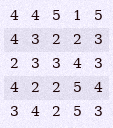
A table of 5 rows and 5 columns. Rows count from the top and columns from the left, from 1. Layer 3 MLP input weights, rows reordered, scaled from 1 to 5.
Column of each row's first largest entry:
3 1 4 4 4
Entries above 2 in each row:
4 3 4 3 4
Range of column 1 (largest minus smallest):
2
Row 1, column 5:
5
